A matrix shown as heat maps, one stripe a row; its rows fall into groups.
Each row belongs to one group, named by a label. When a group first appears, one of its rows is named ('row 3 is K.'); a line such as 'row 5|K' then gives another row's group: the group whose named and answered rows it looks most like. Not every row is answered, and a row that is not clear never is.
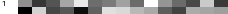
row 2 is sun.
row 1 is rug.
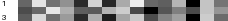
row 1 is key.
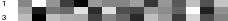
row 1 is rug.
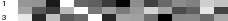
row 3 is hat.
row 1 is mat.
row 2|rug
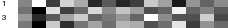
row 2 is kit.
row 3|rug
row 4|kit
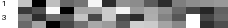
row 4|sun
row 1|hat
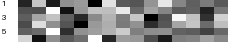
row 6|hat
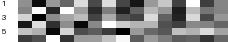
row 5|mat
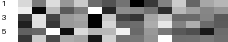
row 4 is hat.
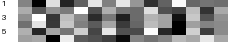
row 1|kit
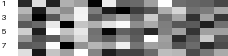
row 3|rug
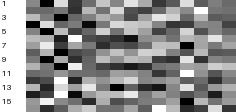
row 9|kit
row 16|rug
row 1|kit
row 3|sun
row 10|mat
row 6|mat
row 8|sun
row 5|kit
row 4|sun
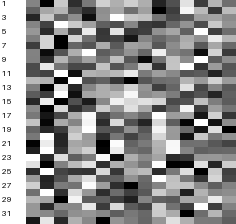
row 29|mat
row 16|kit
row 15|sun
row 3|sun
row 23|hat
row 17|rug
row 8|rug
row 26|rug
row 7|key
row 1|kit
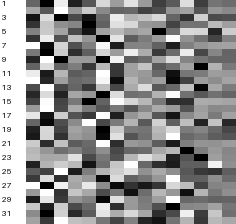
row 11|hat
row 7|hat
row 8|kit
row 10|key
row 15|sun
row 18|rug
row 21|hat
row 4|sun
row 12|hat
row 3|sun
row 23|key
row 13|key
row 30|hat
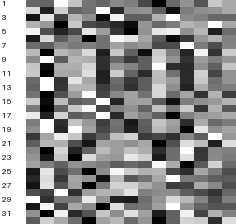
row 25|sun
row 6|sun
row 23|kit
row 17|hat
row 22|kit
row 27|sun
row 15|hat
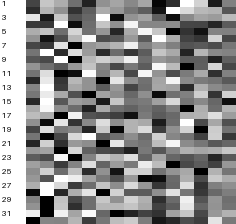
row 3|hat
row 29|kit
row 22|mat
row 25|key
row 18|kit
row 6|rug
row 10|rug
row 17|mat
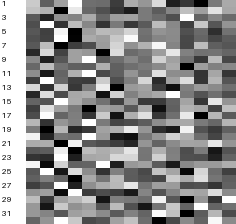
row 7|sun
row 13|hat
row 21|mat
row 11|rug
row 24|hat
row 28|mat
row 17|key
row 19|kit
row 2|mat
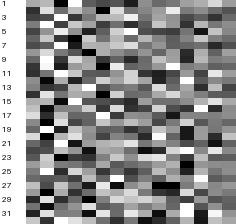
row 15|mat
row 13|rug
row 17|hat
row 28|kit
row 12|kit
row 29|sun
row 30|rug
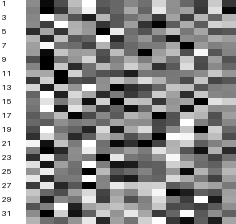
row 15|key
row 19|key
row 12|sun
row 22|rug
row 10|kit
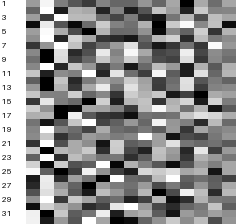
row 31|hat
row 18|rug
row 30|sun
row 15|key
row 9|kit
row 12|kit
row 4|key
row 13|kit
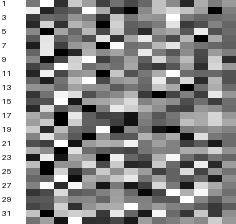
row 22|mat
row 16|sun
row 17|mat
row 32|mat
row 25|kit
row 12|rug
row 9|rug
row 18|mat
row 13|rug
